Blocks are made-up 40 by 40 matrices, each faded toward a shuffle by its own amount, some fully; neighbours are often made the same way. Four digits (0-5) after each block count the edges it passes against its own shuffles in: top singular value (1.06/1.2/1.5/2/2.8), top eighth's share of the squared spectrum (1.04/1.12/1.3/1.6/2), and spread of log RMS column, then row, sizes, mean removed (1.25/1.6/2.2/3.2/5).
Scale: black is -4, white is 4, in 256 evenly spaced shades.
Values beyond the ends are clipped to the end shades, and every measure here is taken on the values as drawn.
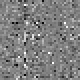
2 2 2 1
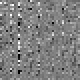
3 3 3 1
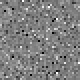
0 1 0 0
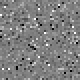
0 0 0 0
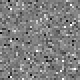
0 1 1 0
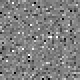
0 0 0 0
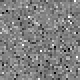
1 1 0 0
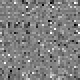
3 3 2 2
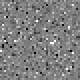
0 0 0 0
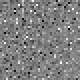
1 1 0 0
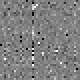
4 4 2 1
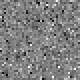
0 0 0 0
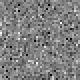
0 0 0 0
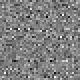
1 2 0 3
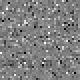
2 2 0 0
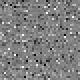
2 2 0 0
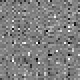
4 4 2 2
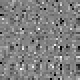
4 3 1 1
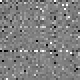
4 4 1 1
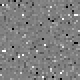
0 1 0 0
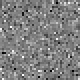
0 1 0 0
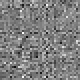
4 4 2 2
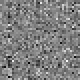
3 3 1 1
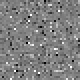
1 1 0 0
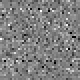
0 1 0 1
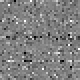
2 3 1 2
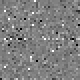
2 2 0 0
